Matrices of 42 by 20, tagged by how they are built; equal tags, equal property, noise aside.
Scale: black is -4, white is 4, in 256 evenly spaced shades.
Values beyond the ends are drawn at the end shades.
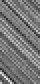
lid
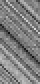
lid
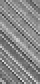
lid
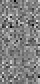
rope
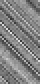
lid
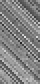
lid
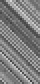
lid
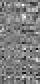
rope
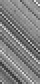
lid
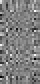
rope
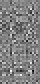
rope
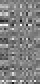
rope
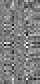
rope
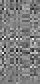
rope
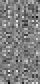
rope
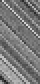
lid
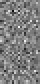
rope
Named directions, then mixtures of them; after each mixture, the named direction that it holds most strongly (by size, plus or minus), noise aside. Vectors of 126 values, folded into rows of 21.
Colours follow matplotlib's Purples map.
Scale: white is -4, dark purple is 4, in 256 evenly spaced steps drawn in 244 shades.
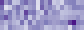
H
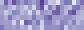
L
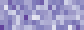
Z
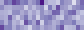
L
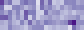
H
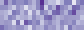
L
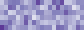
Z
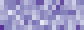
Z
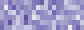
Z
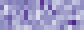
H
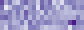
H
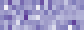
Z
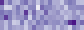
H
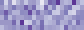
L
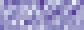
L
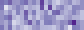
H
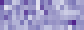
H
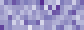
L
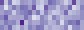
L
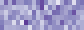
L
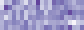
H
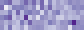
H
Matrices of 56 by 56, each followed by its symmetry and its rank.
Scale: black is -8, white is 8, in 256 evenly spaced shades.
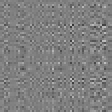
neither, rank three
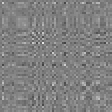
symmetric, rank three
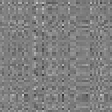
neither, rank three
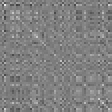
symmetric, rank five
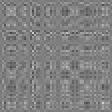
symmetric, rank three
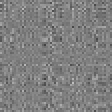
neither, rank five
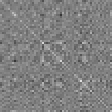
symmetric, rank five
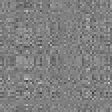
neither, rank five
